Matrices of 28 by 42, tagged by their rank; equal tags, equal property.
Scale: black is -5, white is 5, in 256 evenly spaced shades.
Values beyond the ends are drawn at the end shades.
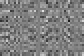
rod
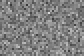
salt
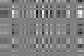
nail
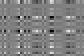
nail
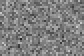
salt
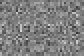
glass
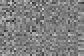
glass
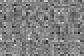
glass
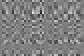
rod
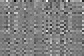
rod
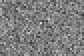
salt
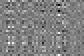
rod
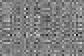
rod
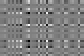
nail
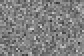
salt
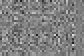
glass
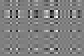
nail
